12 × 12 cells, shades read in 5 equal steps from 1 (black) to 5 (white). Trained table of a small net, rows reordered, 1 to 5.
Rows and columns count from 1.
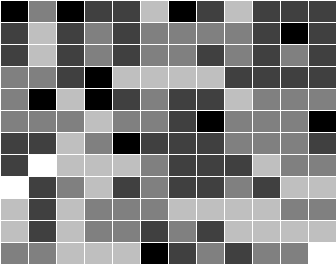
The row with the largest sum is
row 10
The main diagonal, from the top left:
1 4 2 1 2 3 2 2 3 4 4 5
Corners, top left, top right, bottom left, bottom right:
1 2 3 5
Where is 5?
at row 8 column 2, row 9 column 1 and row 12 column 12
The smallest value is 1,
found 11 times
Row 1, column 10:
2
